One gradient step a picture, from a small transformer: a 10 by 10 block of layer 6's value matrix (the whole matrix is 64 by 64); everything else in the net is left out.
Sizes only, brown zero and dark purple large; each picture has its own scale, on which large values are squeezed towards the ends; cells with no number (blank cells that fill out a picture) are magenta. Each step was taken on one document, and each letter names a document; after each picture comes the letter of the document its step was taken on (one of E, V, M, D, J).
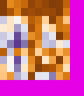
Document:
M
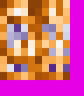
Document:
M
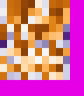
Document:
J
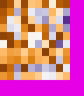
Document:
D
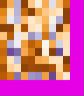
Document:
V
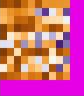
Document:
D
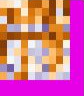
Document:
J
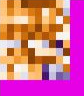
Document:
M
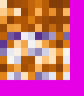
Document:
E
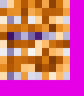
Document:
E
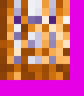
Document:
V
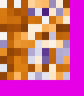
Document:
D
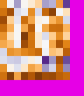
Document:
J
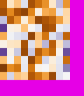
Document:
M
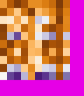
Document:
E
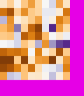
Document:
M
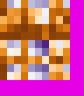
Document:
J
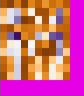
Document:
V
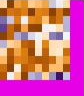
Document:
E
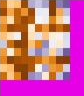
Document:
D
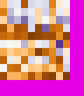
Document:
J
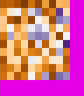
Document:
D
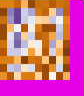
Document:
M
